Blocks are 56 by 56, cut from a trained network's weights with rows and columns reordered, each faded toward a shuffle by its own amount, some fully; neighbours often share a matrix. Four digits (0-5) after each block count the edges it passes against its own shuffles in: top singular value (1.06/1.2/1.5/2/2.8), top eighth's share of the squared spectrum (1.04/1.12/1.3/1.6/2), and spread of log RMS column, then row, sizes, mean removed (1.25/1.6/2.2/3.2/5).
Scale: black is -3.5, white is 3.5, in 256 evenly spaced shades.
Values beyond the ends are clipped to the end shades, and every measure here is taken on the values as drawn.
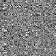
3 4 2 2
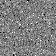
0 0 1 0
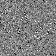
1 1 0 0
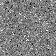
0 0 0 0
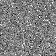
1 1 0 0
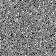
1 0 0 0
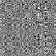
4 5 2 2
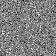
2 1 0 0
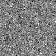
2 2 0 0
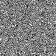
2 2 0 1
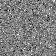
0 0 0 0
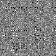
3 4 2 2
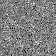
1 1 0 0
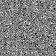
0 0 0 0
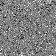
0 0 0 0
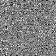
3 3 1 1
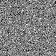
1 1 0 0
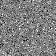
1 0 0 0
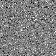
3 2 0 1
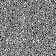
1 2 0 0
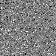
2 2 0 1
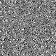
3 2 0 2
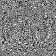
3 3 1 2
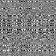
4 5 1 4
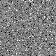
1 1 0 0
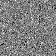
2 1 0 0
